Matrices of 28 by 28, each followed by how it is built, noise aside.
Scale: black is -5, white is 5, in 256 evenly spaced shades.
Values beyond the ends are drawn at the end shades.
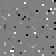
sparse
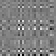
low rank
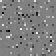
sparse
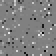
sparse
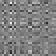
low rank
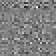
low rank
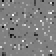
sparse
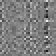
low rank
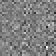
low rank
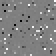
sparse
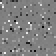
sparse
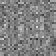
low rank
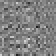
low rank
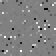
sparse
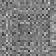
low rank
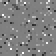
sparse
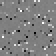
sparse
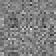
low rank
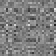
low rank
